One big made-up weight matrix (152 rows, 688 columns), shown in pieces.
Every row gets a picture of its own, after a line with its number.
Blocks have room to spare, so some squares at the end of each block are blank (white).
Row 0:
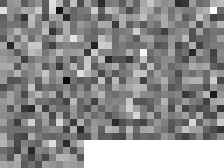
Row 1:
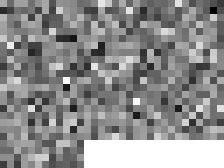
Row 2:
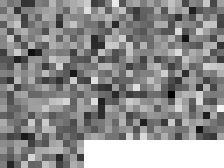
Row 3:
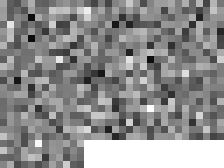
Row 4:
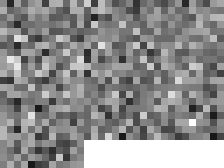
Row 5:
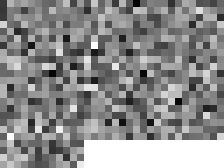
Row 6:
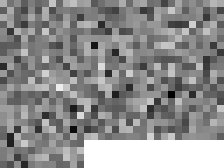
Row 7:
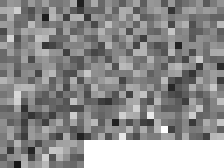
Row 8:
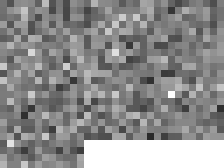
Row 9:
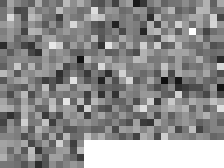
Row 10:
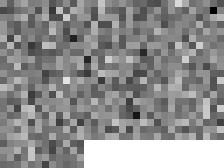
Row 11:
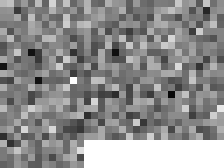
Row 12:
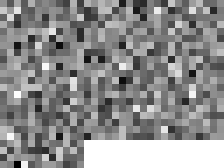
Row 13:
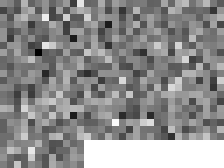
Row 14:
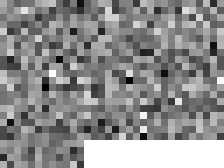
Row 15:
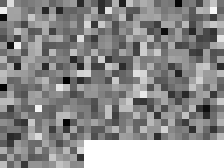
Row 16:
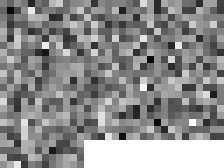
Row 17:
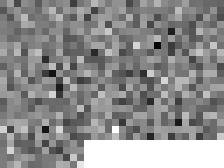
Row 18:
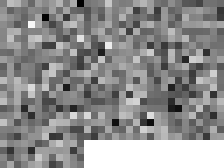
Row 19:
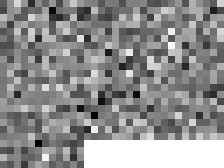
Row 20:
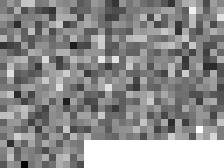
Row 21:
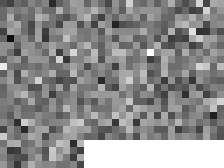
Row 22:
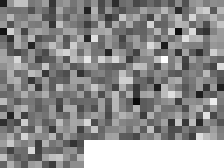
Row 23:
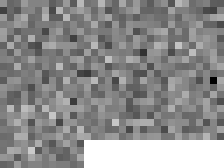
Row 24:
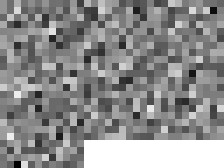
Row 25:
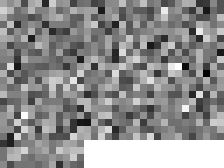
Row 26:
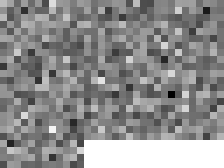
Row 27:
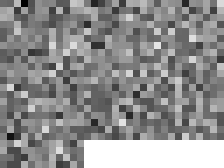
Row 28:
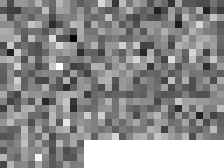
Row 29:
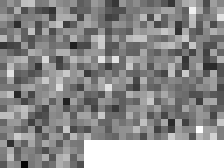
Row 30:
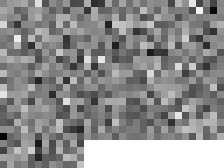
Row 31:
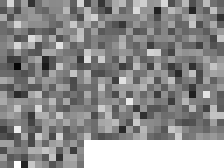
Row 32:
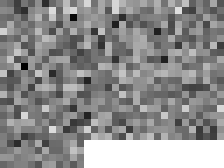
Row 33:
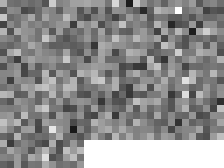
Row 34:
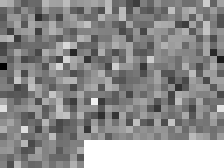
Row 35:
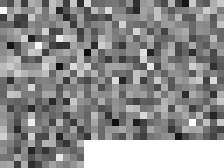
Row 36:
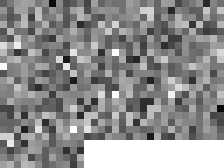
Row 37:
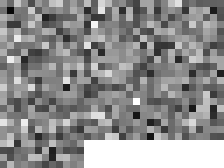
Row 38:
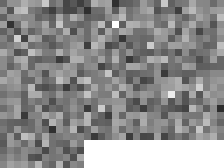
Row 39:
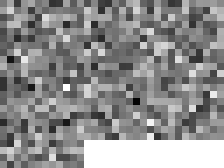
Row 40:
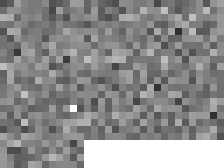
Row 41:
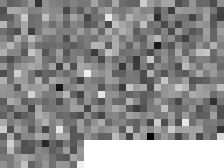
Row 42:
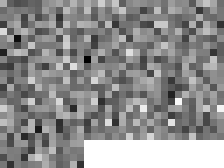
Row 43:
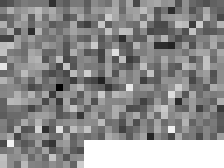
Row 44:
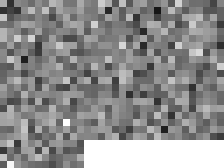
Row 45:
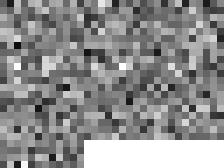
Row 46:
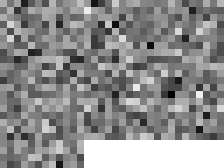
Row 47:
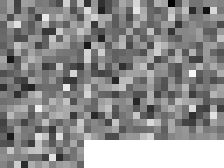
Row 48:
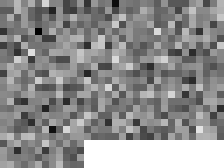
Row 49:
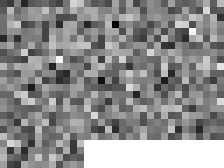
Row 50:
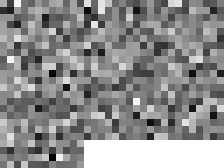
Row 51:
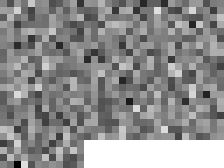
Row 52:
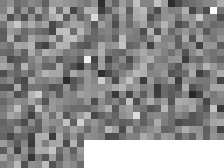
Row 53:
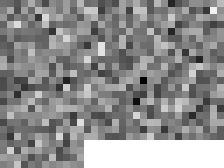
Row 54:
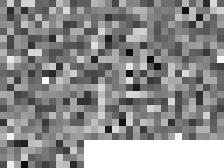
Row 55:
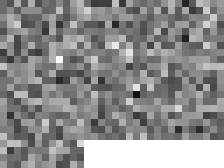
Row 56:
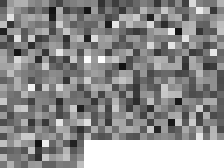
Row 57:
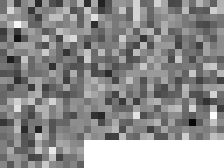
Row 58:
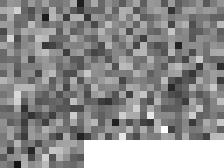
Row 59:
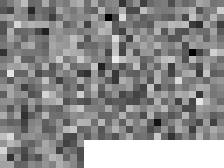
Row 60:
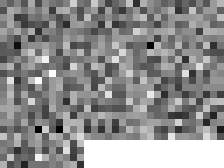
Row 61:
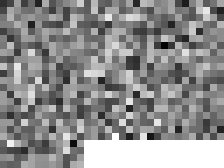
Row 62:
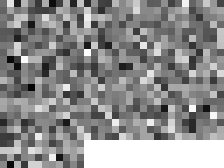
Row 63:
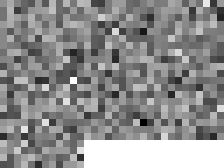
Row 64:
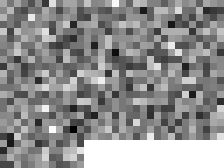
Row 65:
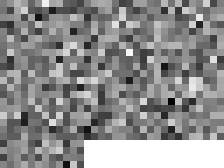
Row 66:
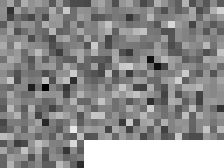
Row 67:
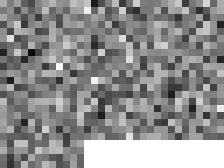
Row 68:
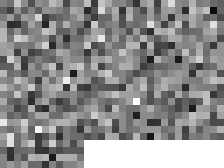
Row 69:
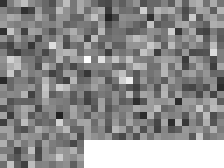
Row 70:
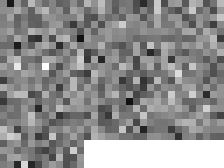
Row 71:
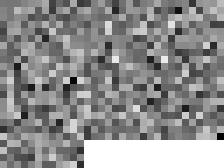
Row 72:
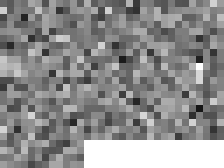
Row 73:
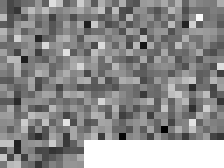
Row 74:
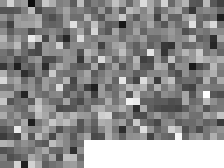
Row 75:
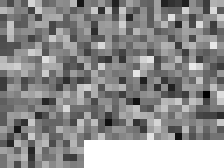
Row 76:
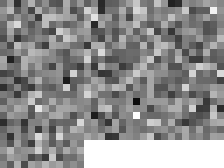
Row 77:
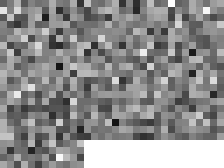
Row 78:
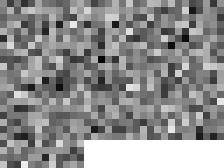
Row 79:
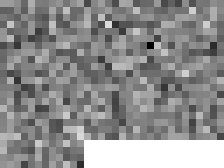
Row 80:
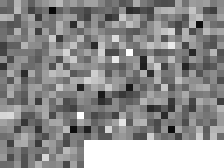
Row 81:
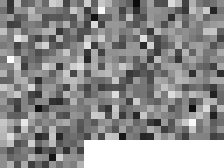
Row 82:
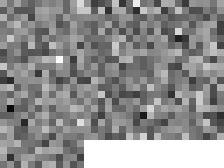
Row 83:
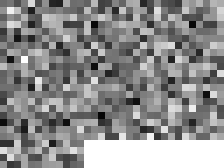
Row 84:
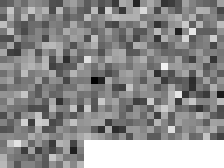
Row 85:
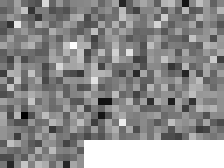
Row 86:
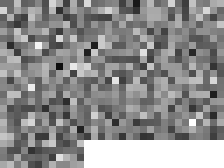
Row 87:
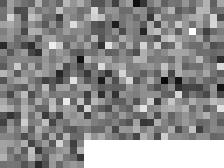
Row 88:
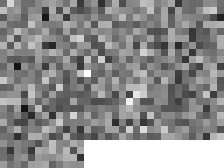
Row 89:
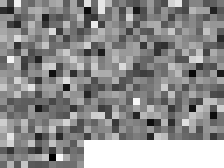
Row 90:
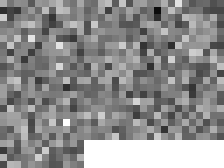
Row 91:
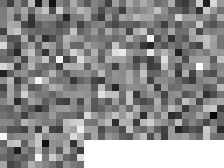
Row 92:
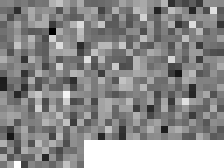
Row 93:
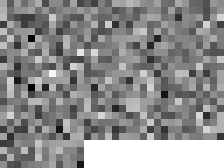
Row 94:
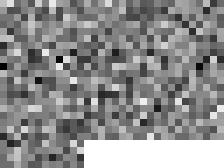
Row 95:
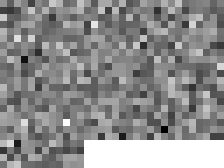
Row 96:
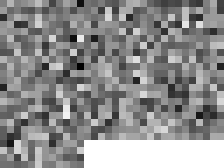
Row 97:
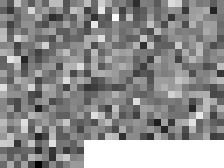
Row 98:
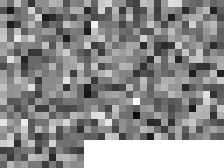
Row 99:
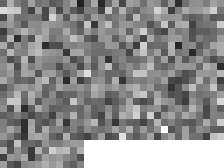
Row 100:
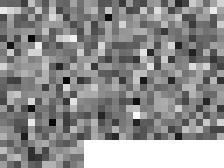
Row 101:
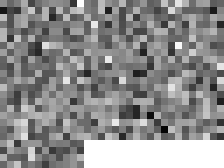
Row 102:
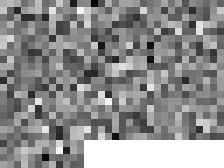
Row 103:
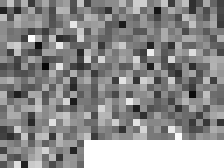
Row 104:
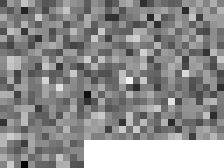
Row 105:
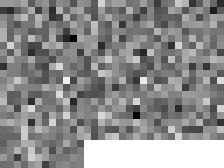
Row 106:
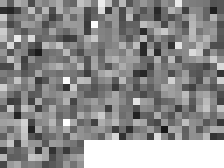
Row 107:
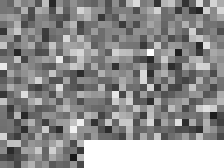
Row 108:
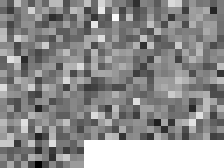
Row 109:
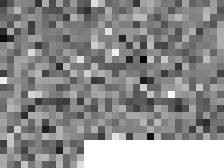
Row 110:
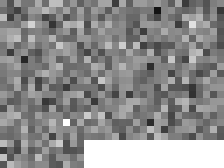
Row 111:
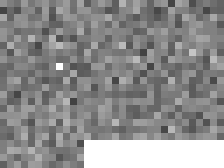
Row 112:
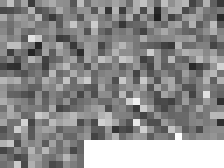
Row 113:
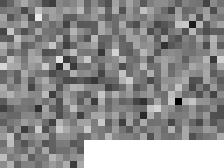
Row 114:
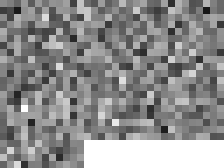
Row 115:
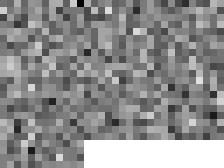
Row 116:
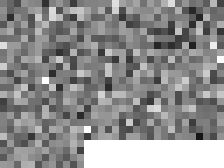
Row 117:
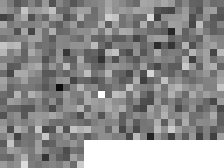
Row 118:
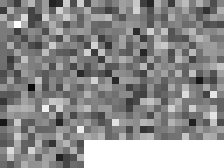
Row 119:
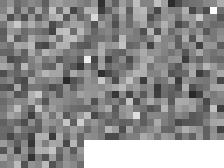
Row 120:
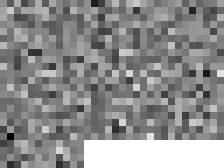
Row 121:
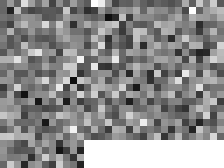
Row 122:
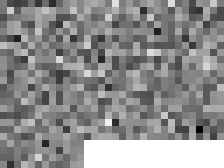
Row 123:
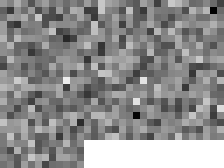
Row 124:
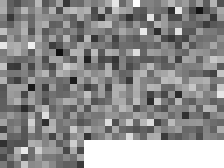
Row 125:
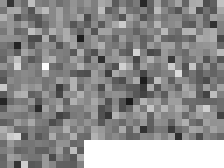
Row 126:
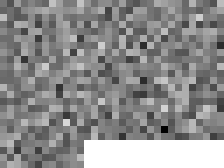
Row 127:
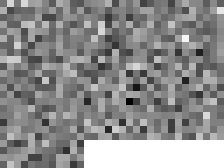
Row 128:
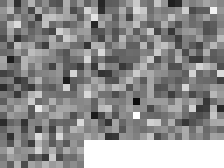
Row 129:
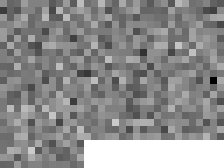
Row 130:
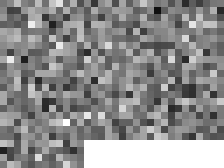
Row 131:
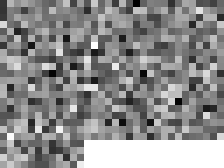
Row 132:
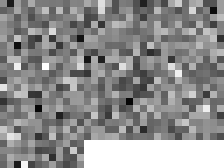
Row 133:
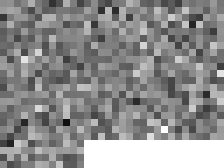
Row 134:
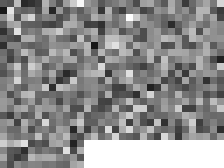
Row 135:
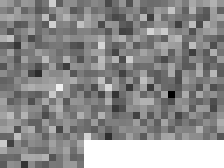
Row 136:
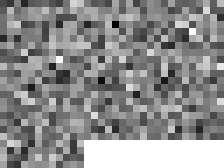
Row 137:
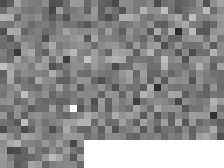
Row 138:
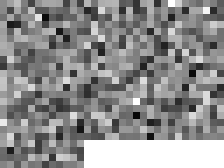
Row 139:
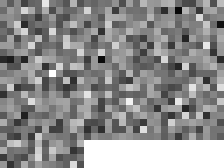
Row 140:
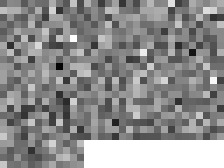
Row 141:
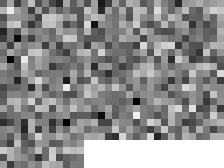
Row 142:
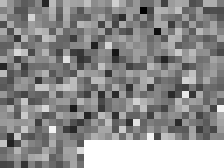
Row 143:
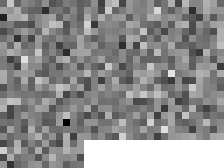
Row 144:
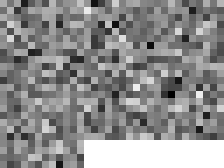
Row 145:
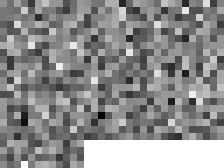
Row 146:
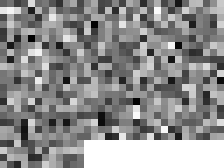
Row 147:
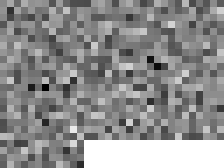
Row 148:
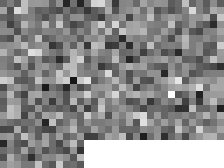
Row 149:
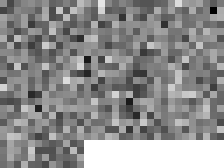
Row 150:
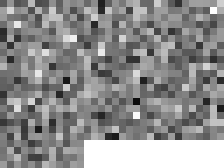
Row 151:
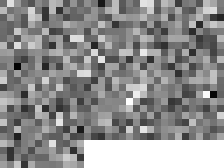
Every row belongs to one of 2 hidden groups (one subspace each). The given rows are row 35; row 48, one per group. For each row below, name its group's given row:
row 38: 48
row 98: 35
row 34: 48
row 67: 48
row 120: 48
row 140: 35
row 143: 35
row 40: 48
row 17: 48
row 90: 35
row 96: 35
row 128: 35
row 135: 48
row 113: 48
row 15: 35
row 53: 35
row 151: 35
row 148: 48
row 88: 35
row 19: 48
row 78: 48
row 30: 48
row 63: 48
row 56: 48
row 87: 48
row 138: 35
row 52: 35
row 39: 35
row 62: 35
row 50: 35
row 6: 48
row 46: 48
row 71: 48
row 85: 48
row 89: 35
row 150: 35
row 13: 35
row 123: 35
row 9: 48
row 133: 35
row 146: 35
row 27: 48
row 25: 48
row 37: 35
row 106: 35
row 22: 48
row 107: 48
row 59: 48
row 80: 48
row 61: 48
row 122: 48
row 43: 48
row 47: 35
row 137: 48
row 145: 48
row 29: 48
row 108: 35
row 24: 35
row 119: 35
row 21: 48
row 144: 48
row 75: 35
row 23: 35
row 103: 35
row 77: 35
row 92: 35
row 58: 35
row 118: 35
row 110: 35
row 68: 35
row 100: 35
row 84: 48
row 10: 35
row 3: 48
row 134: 48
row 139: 48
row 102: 48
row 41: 48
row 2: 48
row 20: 48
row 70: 35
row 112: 35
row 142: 48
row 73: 35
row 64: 48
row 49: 48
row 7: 35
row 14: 48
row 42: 48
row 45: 35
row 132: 35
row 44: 35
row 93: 48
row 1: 35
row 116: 48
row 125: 35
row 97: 35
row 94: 48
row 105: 35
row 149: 35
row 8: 48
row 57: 35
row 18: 35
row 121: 48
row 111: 35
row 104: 48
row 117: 48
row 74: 35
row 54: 48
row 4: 35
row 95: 35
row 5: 48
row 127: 48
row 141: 35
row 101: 35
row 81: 35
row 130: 35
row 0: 35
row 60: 48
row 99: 35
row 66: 48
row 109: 48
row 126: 35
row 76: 35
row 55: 48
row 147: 48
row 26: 48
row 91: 48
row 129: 35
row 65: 48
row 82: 48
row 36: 48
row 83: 35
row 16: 35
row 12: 35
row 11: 48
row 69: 48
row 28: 35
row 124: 48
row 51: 35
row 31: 35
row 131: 48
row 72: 35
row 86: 35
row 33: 48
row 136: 48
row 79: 48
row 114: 35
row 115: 35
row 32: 48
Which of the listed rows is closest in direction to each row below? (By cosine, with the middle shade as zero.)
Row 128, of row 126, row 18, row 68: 126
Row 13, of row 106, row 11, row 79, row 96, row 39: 106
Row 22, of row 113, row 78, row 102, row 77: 113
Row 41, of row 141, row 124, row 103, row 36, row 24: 36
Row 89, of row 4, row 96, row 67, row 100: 4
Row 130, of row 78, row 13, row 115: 115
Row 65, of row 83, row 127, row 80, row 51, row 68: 80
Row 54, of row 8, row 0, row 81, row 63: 81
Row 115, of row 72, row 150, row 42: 72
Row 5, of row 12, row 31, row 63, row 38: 63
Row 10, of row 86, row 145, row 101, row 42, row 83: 101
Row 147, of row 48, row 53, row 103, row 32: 48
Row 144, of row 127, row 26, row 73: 26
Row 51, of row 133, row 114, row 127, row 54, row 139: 133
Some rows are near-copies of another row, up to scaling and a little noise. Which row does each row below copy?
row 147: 66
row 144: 46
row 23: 129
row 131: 5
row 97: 108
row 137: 40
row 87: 9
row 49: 136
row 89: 50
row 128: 76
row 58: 7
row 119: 52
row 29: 20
